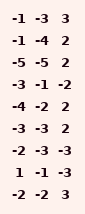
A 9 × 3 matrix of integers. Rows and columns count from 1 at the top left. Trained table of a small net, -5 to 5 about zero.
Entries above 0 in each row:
1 1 1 0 1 1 0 1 1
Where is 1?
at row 8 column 1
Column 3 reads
3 2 2 -2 2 2 -3 -3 3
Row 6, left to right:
-3 -3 2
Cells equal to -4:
2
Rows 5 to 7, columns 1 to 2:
-4 -2 / -3 -3 / -2 -3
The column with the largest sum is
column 3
